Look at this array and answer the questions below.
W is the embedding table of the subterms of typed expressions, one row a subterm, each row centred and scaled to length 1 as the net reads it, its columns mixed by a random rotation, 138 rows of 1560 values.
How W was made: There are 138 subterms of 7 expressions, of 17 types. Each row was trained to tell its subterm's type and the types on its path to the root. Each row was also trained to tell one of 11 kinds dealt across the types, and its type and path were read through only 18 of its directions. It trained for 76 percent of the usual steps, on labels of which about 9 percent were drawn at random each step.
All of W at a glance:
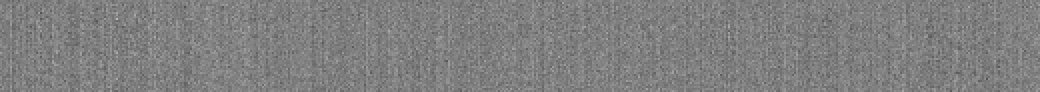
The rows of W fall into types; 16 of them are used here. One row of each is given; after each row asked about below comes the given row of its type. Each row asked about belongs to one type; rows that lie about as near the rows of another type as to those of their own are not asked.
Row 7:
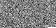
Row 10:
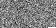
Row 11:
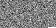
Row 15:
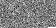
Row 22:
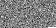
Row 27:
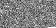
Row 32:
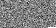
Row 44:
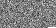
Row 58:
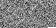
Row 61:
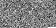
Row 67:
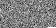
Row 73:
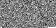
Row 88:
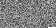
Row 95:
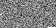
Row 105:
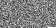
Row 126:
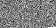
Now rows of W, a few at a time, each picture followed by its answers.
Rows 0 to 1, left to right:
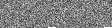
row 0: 27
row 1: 22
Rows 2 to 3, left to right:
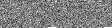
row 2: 44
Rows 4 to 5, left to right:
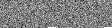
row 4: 58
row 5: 11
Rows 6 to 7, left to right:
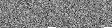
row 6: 15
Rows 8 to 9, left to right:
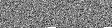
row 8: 7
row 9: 32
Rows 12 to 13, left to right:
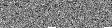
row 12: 73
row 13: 61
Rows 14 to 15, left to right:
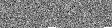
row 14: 22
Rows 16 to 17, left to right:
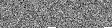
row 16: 105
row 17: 22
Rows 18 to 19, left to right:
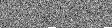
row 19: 15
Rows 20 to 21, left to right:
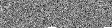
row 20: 7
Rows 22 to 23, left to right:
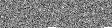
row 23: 7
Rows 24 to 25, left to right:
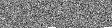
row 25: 105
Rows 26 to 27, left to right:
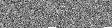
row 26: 61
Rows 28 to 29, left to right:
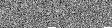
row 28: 95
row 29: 27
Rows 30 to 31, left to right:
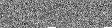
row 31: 67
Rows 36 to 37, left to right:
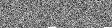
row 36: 67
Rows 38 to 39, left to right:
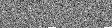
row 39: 44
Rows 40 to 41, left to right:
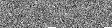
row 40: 61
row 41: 44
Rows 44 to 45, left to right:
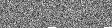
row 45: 95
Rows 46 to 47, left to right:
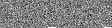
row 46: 22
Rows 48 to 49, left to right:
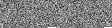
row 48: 61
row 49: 44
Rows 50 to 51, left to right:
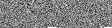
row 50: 15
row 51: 7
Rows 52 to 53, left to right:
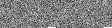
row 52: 67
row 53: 58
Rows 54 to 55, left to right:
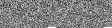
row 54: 67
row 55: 95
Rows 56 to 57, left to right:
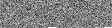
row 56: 15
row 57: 11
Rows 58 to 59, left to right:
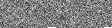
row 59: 105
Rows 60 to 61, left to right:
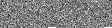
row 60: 11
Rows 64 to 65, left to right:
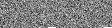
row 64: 126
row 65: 11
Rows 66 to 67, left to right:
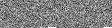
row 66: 22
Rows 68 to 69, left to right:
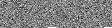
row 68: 73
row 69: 11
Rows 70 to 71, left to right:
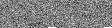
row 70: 126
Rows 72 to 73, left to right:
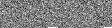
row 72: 88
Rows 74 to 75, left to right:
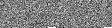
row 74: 95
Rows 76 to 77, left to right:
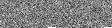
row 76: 58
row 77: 61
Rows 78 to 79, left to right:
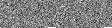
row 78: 73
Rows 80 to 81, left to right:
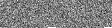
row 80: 73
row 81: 22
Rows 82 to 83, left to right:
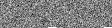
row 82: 44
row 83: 73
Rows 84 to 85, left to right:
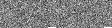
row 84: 44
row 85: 27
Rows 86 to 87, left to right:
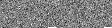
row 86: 32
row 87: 73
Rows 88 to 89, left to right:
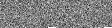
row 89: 11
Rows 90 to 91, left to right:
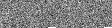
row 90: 44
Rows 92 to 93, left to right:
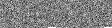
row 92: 67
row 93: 61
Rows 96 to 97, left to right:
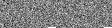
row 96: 61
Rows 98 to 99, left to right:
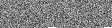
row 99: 22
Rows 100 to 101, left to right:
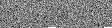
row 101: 88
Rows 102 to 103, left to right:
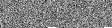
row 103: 105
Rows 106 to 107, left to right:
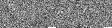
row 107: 95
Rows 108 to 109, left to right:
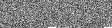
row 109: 7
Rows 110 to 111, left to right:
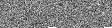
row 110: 95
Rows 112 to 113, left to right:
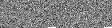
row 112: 32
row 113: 67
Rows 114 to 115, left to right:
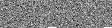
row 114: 32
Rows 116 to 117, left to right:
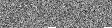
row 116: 61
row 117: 27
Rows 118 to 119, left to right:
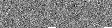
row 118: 7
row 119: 15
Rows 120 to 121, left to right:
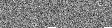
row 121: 44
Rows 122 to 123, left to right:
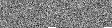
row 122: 88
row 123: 32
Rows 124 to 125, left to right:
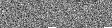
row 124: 88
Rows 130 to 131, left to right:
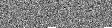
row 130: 32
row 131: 95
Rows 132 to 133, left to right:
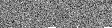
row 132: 126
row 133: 22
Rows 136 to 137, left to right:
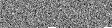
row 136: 88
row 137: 11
